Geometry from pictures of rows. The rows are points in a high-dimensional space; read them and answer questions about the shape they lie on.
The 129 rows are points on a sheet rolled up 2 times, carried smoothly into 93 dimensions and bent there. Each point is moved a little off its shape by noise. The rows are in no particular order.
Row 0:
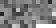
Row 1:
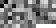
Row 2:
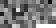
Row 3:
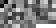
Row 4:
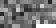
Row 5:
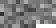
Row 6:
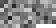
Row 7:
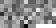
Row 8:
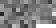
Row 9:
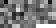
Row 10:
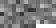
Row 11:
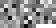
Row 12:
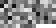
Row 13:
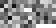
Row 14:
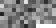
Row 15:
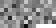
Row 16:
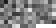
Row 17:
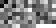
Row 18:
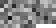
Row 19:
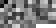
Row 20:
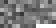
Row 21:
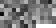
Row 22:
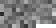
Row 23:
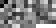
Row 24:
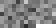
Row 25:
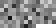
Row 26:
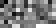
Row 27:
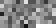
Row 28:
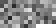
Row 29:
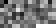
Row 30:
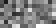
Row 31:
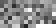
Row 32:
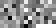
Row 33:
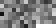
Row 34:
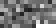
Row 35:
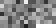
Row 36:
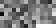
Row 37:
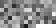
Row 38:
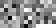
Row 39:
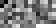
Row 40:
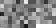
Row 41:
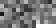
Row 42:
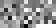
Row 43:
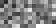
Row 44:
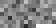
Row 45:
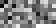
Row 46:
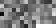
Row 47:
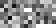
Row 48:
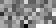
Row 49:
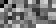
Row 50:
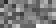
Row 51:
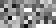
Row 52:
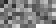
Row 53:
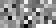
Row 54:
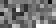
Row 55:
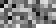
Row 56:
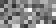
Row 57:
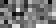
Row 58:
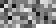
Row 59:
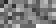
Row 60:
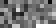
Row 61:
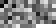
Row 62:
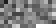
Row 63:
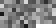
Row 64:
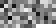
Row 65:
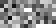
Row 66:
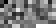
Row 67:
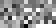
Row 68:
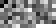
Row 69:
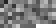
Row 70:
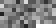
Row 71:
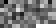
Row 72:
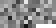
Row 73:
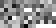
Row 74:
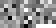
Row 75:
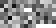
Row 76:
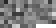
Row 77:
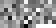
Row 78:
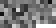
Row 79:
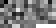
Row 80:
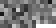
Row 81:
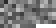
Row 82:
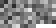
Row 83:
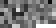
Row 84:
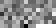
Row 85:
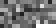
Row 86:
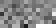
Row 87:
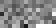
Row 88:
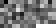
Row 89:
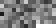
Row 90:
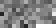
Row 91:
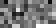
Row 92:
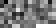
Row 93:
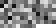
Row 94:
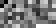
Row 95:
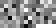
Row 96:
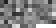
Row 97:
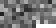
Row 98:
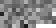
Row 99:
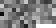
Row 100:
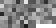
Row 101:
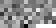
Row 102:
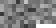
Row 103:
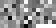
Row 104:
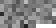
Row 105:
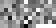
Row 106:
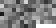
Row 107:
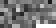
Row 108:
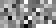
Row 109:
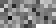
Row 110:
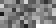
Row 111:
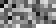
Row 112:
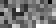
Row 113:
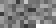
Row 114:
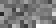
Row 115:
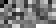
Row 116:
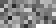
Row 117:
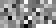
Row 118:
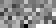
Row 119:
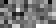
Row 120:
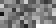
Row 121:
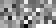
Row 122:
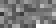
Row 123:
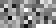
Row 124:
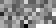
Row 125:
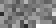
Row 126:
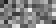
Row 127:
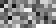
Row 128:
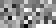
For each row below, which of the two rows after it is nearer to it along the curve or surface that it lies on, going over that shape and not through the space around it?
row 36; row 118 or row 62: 118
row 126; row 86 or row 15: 15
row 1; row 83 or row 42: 83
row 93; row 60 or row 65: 65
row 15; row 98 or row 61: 98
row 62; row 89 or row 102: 102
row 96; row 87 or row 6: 6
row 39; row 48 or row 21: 21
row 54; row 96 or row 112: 112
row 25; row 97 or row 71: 97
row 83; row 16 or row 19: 19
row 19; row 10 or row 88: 88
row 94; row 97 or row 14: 97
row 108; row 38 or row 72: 38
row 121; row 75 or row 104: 75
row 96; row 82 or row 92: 82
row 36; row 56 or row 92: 92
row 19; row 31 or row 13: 13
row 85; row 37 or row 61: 61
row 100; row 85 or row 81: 85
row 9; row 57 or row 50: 57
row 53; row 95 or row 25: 95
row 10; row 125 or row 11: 125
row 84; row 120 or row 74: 120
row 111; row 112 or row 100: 112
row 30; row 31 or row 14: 31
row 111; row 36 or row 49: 49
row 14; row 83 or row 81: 83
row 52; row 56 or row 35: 56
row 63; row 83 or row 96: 83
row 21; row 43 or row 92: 92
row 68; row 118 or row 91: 91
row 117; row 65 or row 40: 65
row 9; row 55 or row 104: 55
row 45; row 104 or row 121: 121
